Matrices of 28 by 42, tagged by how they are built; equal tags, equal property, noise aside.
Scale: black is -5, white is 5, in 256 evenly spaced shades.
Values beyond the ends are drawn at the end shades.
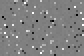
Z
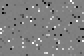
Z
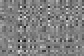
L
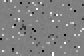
Z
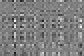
L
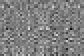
L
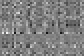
L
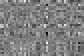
L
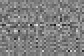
L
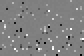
Z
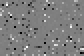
Z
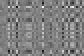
L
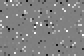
Z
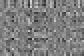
L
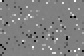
Z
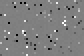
Z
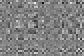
L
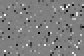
Z
